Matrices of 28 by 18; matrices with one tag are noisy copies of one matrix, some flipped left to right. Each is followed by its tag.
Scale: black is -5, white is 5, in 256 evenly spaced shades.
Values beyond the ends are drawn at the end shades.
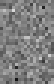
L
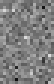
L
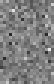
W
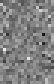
W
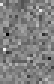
W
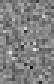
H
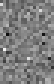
W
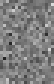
W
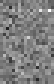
L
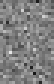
H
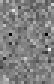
W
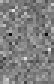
W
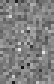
H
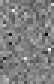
W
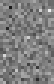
L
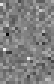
W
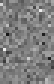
W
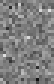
L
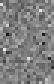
W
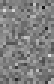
L
